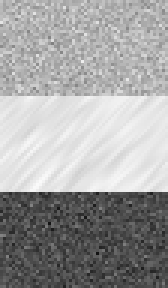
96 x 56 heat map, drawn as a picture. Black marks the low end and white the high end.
It is made of 3 by 1 panels. Panel 1,1: high, fine-grained. Panel 2,1: very high, slanting up to the right, faint in contrast. Panel 3,1: low, fine-grained.
